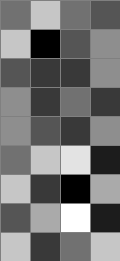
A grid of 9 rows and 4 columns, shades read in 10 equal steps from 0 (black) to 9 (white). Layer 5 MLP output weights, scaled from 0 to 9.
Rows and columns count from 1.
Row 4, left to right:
5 2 4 2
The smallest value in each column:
3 0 0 1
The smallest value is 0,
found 2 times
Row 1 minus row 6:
0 0 -4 2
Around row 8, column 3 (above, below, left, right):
0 4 6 1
